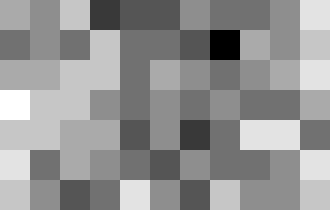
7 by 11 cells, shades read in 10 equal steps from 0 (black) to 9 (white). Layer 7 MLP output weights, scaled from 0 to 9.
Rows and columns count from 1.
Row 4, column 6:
5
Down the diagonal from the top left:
6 5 7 5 3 3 3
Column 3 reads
7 4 7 7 6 6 3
